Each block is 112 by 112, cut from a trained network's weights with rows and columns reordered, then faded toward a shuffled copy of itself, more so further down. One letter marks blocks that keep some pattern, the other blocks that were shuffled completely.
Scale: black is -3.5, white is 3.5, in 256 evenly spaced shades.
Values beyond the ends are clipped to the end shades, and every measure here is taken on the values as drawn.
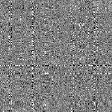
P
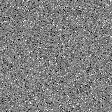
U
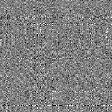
P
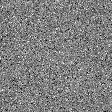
U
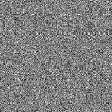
P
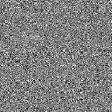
P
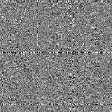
P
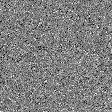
U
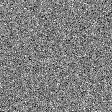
U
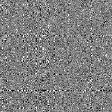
P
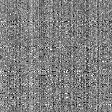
P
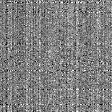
P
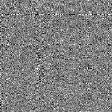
P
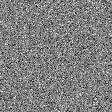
U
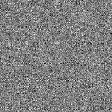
P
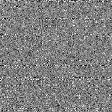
P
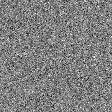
U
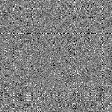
P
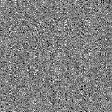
P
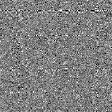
P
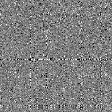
P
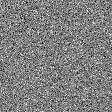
U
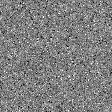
U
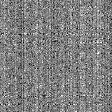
P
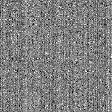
P
